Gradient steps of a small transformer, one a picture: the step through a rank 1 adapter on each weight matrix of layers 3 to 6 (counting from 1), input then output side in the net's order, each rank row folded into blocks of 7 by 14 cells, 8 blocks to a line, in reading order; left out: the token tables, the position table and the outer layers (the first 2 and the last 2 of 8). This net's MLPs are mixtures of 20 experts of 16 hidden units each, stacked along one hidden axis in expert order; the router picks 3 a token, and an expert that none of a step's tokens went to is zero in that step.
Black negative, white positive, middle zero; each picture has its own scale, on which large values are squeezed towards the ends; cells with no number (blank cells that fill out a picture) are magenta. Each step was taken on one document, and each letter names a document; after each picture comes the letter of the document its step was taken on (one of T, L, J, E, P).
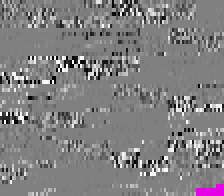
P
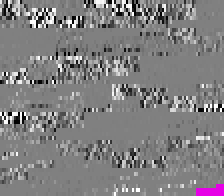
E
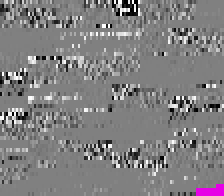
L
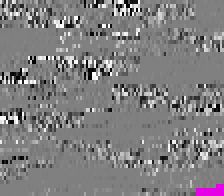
L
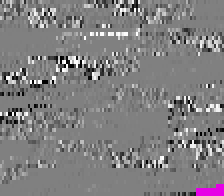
L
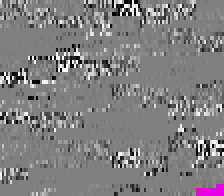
P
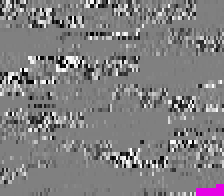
L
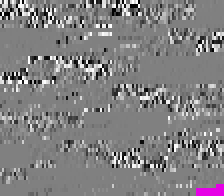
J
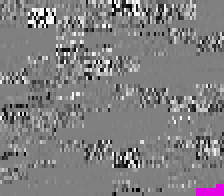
E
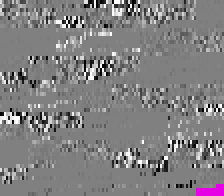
J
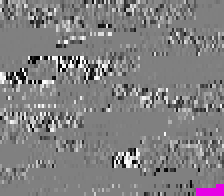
J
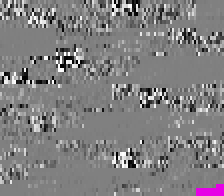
E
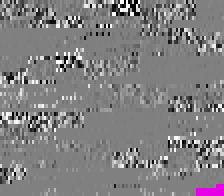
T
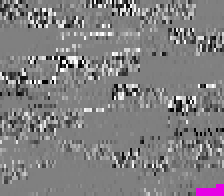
L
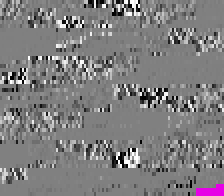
J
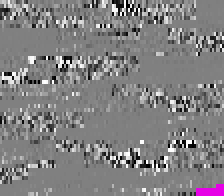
L
